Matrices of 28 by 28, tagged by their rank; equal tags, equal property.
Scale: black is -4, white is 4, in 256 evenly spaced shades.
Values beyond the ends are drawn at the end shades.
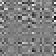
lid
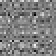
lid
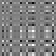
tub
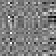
lid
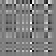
tub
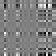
tub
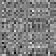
lid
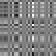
tub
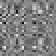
lid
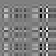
tub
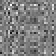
lid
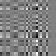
tub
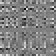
lid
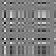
tub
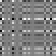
tub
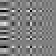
tub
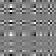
tub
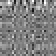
lid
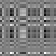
tub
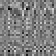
lid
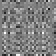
lid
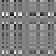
tub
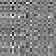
lid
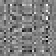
lid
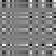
tub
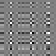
tub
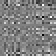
lid
